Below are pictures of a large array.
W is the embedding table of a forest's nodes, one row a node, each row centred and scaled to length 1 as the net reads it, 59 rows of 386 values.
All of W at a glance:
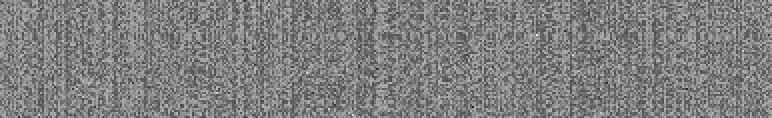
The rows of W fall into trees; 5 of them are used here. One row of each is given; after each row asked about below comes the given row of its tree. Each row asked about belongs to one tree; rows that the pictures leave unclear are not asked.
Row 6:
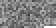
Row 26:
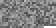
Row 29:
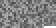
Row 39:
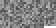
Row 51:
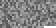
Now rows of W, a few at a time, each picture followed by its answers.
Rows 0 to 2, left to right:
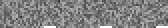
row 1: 29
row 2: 29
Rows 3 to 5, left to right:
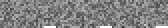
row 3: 51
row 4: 29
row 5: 29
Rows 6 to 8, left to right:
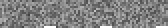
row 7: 29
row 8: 29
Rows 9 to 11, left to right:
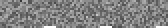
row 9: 29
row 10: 26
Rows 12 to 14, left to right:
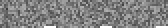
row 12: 51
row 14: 51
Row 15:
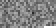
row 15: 51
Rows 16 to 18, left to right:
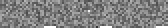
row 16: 26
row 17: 26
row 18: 26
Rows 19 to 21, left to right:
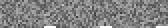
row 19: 26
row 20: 51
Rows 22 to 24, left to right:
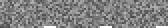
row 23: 26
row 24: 51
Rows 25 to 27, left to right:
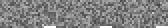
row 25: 29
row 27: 51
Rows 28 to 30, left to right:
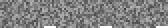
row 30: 29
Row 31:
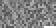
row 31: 51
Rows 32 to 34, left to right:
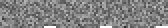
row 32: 26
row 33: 39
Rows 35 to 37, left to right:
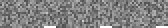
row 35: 51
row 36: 51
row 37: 26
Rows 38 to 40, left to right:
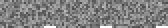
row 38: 29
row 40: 39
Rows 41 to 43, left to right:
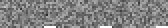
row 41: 6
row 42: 29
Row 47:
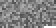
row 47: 29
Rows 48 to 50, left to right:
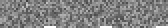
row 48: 6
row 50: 51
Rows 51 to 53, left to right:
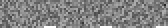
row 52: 29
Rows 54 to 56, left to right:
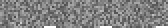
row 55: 51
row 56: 26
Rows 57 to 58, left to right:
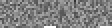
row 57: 26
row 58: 51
